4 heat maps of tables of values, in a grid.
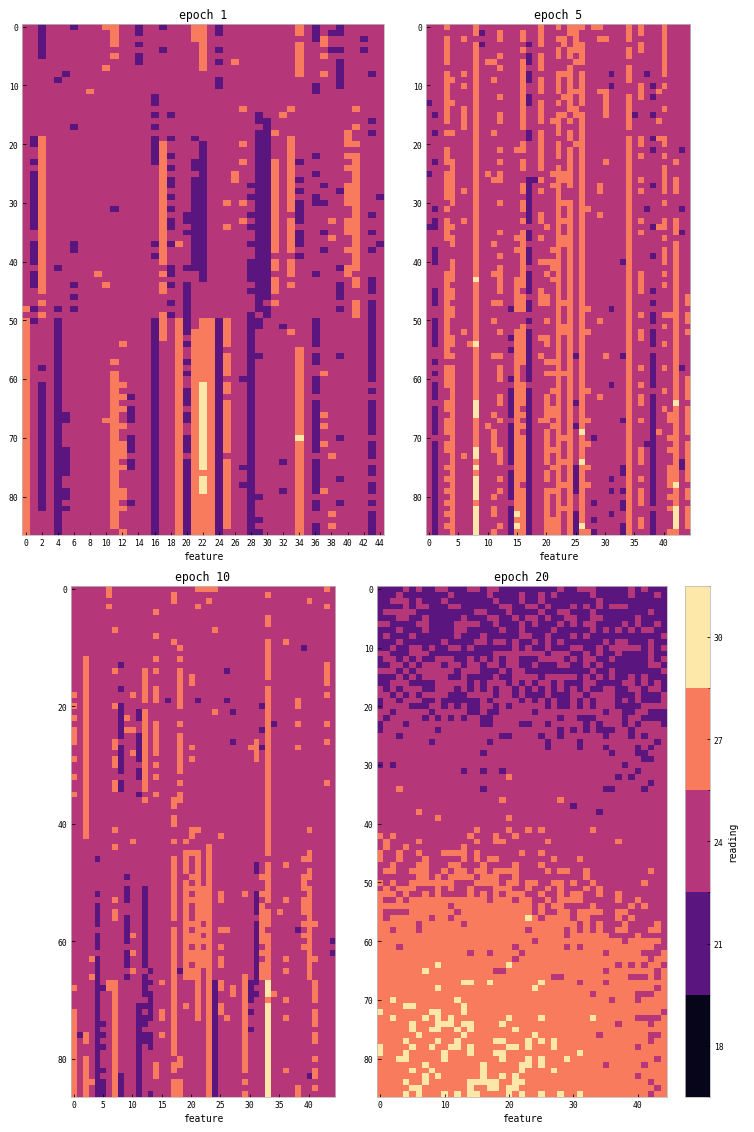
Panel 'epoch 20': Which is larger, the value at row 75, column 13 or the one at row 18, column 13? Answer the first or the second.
the first
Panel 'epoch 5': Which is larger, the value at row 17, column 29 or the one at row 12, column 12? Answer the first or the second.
the second
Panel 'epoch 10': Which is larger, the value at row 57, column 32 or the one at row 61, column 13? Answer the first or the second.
the first
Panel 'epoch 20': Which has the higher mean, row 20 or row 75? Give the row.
75
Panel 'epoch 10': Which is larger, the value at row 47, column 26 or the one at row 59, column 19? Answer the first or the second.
the second
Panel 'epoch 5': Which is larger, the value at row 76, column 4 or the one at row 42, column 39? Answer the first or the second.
the first
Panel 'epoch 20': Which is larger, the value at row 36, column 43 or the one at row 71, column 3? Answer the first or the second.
the second
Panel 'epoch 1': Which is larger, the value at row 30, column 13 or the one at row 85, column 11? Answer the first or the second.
the second
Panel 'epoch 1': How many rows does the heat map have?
87
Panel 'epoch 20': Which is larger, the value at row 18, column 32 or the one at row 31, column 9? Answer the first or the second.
the second
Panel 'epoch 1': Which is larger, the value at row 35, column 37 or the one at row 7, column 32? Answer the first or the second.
the second
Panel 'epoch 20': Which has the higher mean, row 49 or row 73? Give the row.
73
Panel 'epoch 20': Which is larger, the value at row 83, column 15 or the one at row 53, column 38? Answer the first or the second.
the first
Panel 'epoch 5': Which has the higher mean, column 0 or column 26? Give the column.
26
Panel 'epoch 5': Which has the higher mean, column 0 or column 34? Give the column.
34
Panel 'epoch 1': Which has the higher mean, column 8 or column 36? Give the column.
8
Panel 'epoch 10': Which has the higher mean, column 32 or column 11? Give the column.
32
